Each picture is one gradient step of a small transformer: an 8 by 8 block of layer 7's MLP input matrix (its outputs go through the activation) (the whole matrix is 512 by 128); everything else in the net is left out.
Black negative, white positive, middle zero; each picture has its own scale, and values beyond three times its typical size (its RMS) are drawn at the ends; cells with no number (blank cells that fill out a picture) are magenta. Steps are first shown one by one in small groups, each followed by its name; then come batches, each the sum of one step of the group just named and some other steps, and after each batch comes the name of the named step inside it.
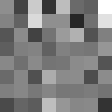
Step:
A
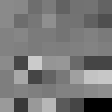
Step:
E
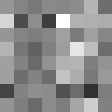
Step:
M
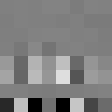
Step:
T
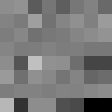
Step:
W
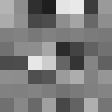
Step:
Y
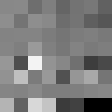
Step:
E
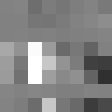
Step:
W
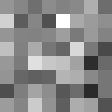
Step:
M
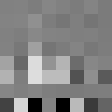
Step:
T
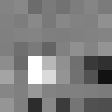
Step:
W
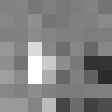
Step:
W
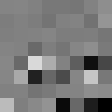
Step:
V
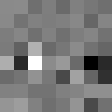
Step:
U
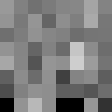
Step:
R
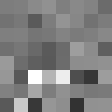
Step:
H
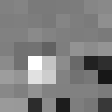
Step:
V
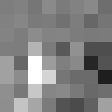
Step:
H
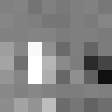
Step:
U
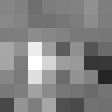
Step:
R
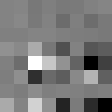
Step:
V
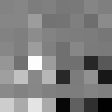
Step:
V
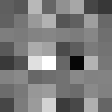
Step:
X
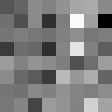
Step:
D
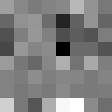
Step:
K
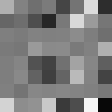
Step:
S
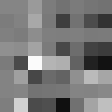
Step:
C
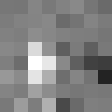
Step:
X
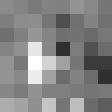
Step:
K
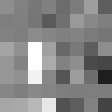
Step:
S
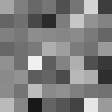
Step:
S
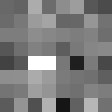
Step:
X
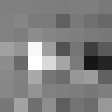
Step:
C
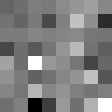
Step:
D
